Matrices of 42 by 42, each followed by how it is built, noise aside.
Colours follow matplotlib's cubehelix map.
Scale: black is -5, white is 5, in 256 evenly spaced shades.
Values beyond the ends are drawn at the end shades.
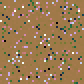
sparse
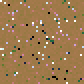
sparse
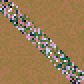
banded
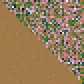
upper triangular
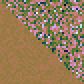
upper triangular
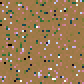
sparse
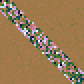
banded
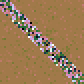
banded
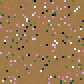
sparse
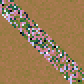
banded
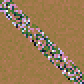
banded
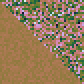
upper triangular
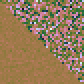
upper triangular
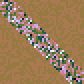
banded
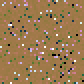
sparse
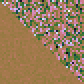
upper triangular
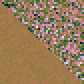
upper triangular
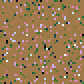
sparse
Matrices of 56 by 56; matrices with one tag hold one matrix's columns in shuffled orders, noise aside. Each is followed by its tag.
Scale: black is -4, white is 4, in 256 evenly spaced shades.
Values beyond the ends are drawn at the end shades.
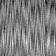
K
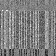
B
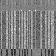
B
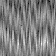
K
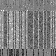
B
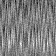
K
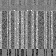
B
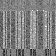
B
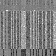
B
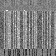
B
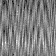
K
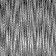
K
